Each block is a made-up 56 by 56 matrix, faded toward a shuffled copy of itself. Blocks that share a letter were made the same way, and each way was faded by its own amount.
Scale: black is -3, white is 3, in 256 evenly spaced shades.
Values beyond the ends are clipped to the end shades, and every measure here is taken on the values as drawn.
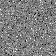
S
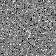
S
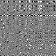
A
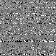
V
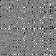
A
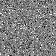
S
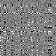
A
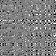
A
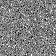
S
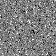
S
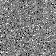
S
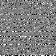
V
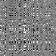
A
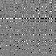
A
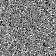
S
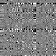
A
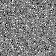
S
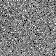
S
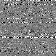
V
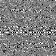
V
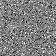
S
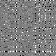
A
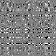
A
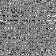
V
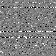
V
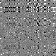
A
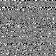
V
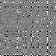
A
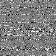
V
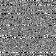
V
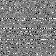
V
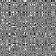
A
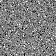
S
